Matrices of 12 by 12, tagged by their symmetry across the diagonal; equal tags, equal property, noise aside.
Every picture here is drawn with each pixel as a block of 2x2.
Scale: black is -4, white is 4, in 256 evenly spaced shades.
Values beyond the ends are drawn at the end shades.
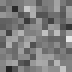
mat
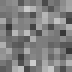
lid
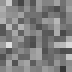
mat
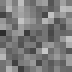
mat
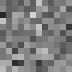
mat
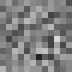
lid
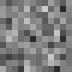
mat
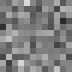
lid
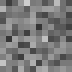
mat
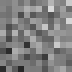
lid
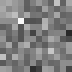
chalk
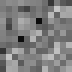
chalk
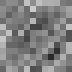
chalk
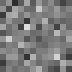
chalk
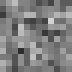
lid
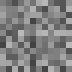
lid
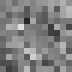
lid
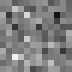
lid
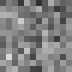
mat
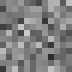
mat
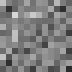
chalk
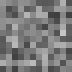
chalk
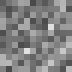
chalk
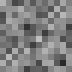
chalk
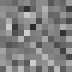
lid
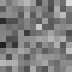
mat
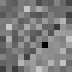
chalk
